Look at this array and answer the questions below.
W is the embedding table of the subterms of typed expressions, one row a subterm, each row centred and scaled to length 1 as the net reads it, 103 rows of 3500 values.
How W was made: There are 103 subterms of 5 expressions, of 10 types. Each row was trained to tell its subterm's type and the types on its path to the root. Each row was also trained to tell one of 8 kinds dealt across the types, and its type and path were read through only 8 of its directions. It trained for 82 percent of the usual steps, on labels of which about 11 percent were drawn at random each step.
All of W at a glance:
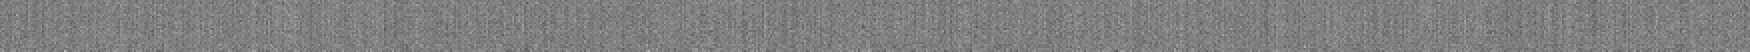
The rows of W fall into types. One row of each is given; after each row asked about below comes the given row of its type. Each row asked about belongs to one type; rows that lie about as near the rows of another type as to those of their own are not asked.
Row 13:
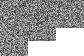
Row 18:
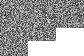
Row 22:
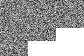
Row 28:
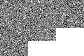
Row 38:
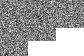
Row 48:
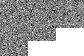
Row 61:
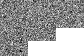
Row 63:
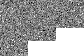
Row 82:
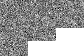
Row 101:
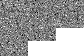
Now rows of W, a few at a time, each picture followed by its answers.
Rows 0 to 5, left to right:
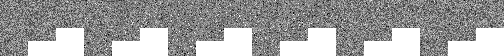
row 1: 82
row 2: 61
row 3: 18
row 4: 101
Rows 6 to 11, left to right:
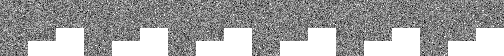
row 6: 48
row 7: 18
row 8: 61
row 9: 38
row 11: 28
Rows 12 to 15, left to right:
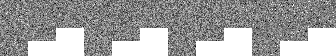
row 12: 22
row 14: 22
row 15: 28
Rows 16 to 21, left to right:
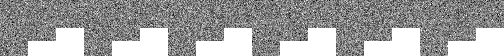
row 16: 82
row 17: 101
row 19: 38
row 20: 13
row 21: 13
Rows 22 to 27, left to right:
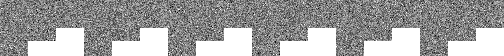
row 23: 48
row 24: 38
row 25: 13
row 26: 48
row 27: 82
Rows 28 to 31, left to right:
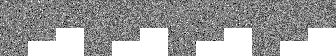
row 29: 82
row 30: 63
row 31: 28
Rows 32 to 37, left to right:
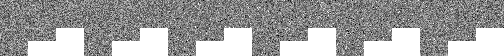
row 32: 22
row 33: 18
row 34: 38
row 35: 22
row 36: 101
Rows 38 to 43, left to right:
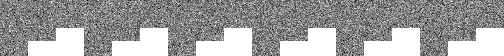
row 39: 61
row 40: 82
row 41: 22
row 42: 38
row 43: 61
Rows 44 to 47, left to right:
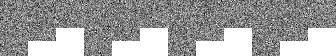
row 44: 13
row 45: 101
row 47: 38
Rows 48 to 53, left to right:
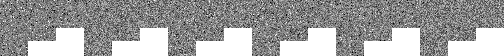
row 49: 13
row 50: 82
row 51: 48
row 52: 28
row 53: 18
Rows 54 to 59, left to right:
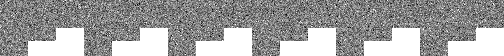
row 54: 13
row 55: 28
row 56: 101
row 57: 13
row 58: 18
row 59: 18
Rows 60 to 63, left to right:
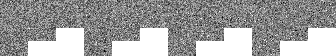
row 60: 61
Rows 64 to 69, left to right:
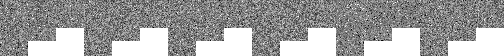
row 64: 13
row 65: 82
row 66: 61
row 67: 22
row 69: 18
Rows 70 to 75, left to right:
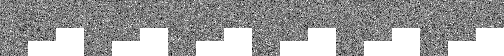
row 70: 48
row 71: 82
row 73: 38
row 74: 82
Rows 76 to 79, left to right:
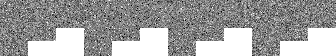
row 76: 18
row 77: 48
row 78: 63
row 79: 13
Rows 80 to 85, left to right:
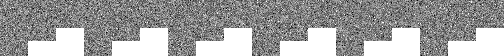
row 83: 63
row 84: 48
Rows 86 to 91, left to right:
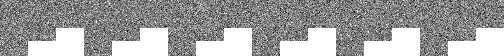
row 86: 13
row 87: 38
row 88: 18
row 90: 48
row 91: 101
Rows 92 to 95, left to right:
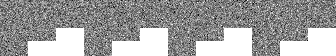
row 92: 101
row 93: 101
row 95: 28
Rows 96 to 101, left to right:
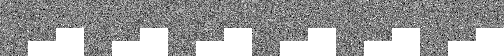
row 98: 63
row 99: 22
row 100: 48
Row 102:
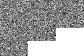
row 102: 48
